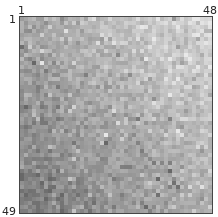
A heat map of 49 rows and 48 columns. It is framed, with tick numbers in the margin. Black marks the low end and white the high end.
There are no regular stripes. The ninth with the lowest average is the bottom left. The halves do not mirror each other. The values follow a bell shape. Values rise toward the top right. The ninth with the highest average is the top right.
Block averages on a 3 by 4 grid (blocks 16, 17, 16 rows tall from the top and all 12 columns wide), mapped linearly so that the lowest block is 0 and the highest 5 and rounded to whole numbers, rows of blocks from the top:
2 3 4 5 | 1 2 3 4 | 0 1 2 3
